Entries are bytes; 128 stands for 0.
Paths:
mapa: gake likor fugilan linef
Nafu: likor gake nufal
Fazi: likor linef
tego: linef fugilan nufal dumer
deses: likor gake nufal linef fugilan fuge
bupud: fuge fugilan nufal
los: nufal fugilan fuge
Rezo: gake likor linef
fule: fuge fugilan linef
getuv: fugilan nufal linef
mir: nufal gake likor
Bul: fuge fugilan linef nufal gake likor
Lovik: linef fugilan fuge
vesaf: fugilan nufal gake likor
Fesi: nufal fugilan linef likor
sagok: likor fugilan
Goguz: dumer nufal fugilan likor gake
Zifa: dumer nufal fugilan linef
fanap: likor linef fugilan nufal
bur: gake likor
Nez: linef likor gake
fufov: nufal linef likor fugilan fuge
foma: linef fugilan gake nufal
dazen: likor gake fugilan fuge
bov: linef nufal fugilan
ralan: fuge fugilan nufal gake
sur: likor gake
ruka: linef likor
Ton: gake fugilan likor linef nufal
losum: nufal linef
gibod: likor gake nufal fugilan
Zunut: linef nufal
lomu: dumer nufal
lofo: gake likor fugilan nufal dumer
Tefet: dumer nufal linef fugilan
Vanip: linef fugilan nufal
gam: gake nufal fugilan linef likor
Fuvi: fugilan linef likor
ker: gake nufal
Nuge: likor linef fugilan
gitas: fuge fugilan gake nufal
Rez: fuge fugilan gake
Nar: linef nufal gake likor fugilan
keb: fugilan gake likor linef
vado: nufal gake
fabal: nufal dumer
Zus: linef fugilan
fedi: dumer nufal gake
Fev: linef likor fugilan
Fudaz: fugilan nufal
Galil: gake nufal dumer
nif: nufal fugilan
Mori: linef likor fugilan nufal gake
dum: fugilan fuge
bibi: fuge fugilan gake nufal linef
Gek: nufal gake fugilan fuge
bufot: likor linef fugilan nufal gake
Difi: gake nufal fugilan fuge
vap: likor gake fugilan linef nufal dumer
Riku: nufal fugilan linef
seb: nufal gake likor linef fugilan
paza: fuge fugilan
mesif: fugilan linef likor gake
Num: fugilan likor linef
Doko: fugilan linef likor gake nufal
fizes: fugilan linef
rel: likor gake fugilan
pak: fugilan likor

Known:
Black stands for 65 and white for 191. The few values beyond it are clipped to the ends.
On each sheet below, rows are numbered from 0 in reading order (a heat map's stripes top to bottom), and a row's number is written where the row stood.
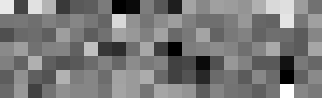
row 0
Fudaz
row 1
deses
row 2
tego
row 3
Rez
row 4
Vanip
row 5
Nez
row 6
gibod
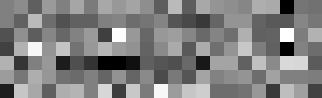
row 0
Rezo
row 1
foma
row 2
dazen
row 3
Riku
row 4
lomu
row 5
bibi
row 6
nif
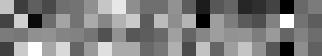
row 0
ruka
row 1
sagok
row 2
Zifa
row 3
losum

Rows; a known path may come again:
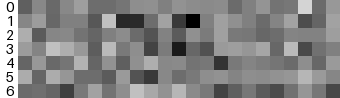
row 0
vap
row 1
Rez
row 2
Bul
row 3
fule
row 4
bufot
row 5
Doko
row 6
bov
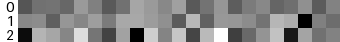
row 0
tego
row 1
Rezo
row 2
fabal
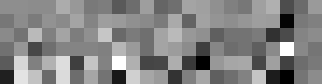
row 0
mesif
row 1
mapa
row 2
Fesi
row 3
gibod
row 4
Fazi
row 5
vado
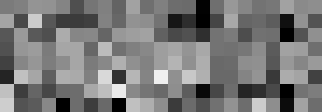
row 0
fanap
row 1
Zunut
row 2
Nez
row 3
seb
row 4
fufov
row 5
nif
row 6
ruka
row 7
ker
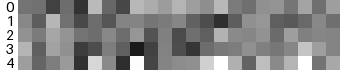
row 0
Difi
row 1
foma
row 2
bibi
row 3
gitas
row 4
dum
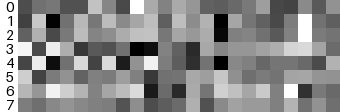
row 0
Lovik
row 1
sagok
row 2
Nuge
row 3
Fudaz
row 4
sur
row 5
vesaf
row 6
fizes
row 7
Zifa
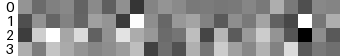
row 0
Ton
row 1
dazen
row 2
losum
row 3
getuv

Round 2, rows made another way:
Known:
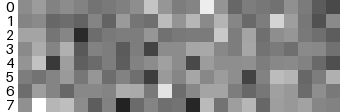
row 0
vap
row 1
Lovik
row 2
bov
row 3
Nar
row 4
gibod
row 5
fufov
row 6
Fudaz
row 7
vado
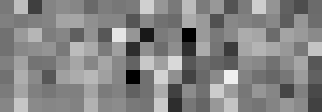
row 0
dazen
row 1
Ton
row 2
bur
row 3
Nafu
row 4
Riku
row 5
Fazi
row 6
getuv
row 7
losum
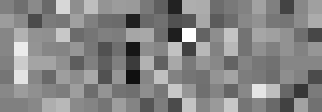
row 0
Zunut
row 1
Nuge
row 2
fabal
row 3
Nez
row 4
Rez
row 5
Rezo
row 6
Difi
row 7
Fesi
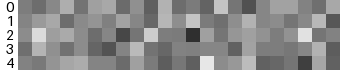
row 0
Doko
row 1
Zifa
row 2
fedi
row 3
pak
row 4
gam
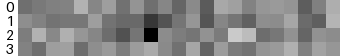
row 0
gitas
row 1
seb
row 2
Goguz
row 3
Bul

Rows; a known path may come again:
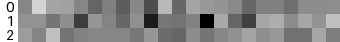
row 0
Rez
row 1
rel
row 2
Tefet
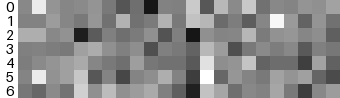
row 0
Nez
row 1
los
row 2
nif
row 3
Ton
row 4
gam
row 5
Galil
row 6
Zunut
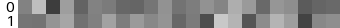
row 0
Mori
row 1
foma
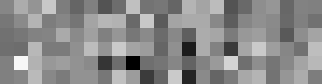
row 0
bufot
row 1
bupud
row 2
gitas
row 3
ker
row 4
sur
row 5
mir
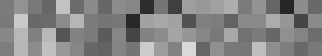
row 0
Fuvi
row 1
mapa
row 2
Nar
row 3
Gek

